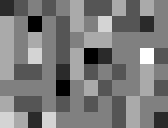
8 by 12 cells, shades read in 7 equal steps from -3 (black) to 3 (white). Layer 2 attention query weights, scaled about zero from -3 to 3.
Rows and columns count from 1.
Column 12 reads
0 0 0 -1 0 -1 0 -2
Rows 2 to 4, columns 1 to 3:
1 0 -3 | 1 0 1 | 1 0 2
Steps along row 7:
down same up down up down up down up down same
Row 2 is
1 0 -3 0 -1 1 0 2 -1 -1 -2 0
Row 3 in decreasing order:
1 1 1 1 0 0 0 0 0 0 0 -1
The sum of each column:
5 -2 -4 1 -9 4 -4 -1 -3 0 4 -4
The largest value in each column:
2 1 2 2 0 1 1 2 1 1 3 0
